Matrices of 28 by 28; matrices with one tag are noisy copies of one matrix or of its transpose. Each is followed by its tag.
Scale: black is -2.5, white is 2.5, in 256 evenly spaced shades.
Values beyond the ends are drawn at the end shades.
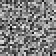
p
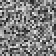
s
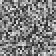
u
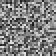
p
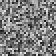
s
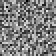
p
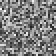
s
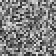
s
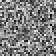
s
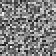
p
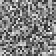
u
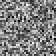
s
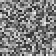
u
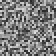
s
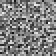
p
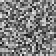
u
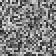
s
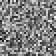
s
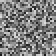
u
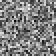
s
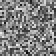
s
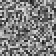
s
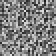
p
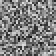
u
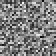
p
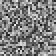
u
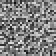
p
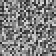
p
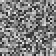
u
